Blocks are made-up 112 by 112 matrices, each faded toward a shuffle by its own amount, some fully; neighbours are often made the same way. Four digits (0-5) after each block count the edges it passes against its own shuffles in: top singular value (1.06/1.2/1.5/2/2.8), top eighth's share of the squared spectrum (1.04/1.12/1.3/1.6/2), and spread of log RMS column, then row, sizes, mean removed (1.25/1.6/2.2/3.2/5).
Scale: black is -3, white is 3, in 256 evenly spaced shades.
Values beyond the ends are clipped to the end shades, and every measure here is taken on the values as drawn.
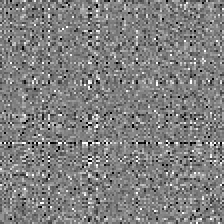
5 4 3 3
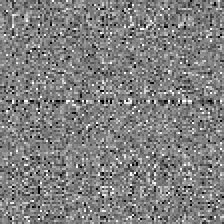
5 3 2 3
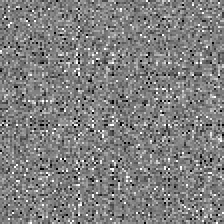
4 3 2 2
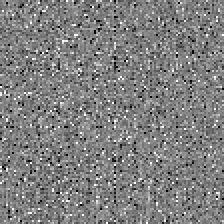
4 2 2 1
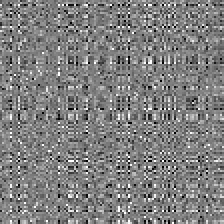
5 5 4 4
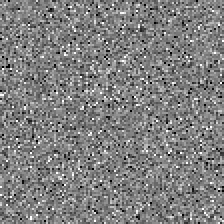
0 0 0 0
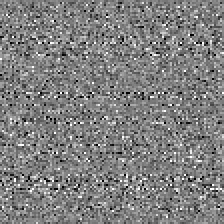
1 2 0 4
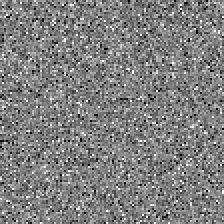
0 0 0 0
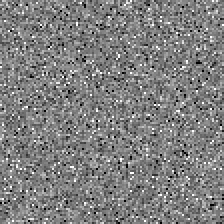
0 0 0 0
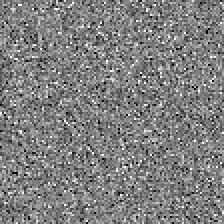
0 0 0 0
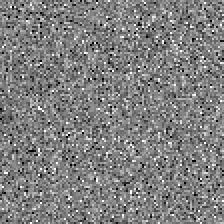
0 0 0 0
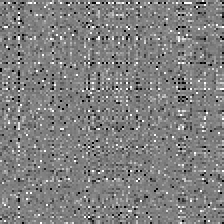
5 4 3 3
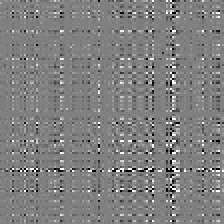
5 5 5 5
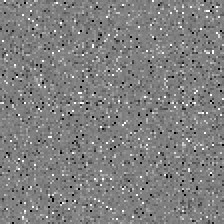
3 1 0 0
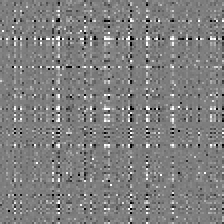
5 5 4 4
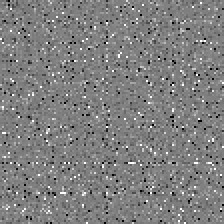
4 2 1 1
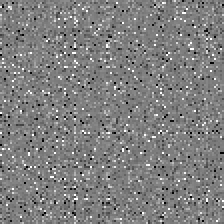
3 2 1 1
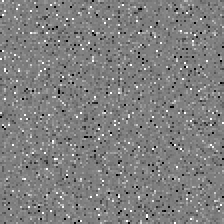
2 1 0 0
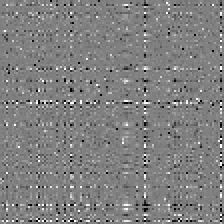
5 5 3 3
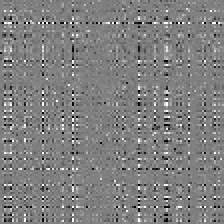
5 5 4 4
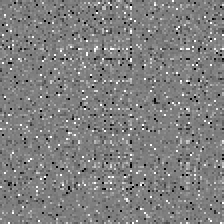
4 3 1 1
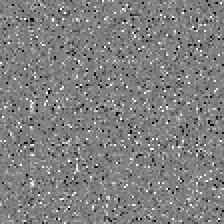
3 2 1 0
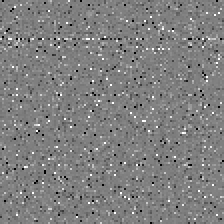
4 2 0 1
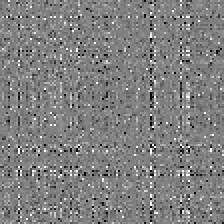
5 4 3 3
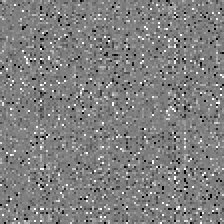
4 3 2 1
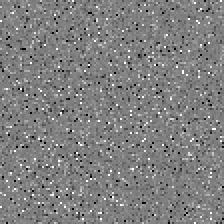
0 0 0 0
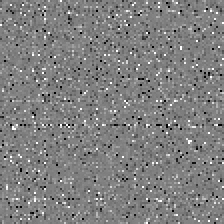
2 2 1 1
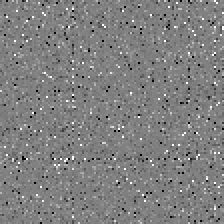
2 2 1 1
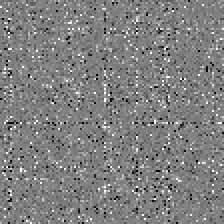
2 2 2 2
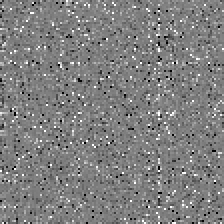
2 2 2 1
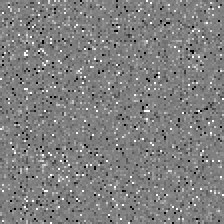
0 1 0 0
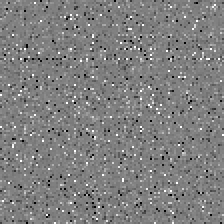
2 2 1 1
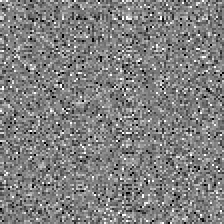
4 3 1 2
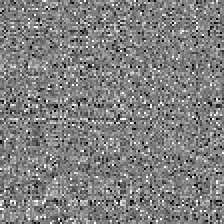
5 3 2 2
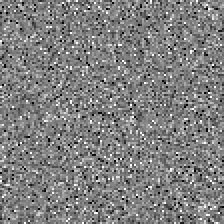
3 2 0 0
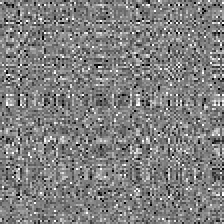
5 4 3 3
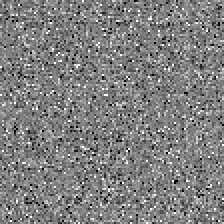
3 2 0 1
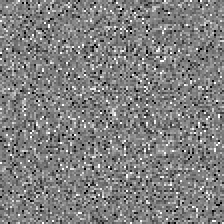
4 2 1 0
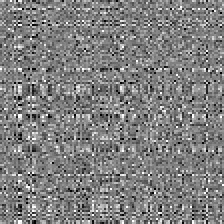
5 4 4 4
